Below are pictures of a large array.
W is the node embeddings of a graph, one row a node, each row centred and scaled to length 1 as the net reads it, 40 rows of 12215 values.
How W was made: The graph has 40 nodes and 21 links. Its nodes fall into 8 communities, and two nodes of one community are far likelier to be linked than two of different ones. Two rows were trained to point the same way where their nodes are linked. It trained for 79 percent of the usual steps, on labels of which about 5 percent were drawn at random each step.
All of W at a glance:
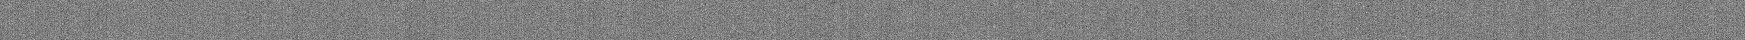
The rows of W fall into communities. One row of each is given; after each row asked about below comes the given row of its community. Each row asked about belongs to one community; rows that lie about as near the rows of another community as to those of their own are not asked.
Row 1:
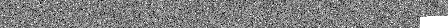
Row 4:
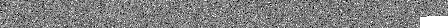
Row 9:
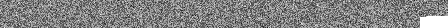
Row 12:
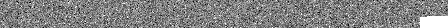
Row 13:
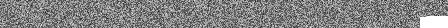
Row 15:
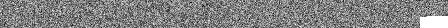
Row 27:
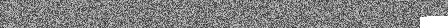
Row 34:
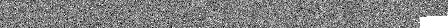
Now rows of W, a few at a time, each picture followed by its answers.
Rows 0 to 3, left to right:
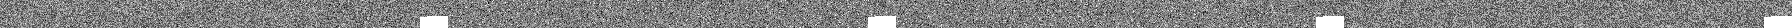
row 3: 27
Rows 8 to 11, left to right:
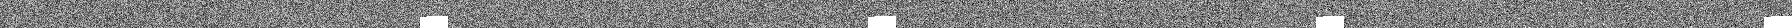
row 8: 15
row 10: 13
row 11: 1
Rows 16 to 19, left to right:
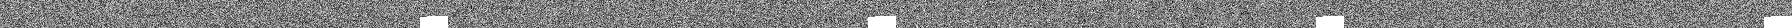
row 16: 4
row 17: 12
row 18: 34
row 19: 13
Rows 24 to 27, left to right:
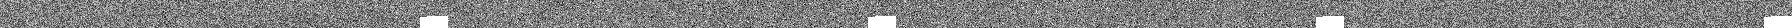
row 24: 4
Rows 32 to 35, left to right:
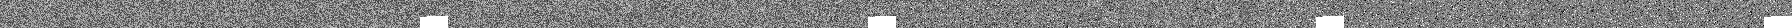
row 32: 9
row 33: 15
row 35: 13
